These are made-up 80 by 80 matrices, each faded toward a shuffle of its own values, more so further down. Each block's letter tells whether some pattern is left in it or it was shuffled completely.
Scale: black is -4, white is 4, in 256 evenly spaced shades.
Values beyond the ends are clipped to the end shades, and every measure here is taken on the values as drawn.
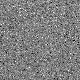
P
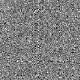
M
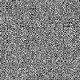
M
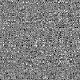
M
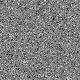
P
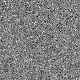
P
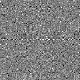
M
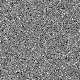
P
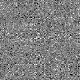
M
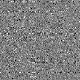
M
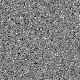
P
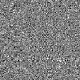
M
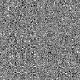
M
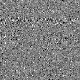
M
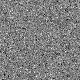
P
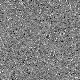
P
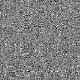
M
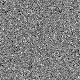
P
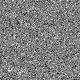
P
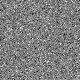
P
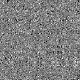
M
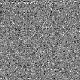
M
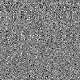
M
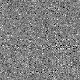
M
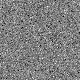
P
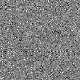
M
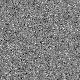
P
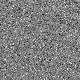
P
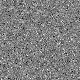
P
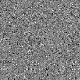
M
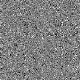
M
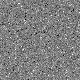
P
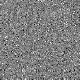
M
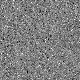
P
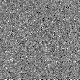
M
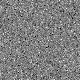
P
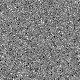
P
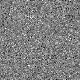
M
